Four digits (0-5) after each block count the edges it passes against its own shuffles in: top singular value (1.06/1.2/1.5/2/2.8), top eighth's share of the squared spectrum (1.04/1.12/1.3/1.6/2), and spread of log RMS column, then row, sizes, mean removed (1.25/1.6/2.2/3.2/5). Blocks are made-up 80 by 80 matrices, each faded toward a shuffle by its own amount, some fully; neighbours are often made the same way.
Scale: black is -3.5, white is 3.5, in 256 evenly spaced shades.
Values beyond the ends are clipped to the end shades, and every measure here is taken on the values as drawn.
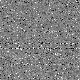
2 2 0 2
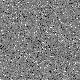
0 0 0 0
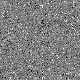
3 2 0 0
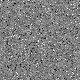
1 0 0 0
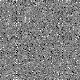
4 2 1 1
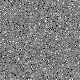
2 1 0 0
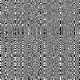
5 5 4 3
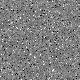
0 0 0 0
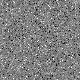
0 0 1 0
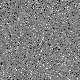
0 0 0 0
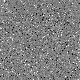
0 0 0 0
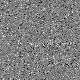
1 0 0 0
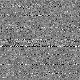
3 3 0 3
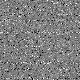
1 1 0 2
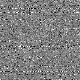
2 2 0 3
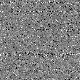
1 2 0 2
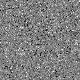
0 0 0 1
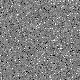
0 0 0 0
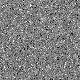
0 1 0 1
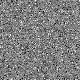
0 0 0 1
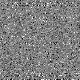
1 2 0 3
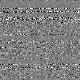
2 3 0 4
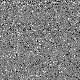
0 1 0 1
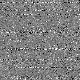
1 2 0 3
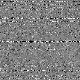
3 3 0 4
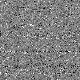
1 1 0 2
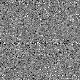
1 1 0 3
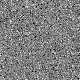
2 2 0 0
